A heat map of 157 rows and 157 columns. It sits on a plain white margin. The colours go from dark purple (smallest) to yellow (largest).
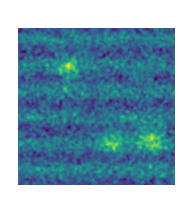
No overall slope runs across the table. Three bumps rise from the field. The halves do not mirror each other. No seam splits the table. The bottom right is the ninth with the highest average. There are no lone odd cells. Stripes running across repeat 6 times from top to bottom.
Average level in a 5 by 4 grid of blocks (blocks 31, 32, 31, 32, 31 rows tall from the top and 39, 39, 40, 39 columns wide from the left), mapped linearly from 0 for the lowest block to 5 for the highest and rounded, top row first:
0 1 0 0 | 1 4 1 1 | 1 1 1 1 | 0 0 4 5 | 0 0 0 1
